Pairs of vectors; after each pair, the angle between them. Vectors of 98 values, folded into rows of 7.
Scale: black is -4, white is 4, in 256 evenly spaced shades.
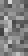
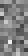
partly aligned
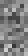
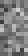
orthogonal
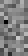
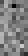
orthogonal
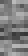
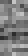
nearly parallel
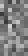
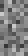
nearly opposite
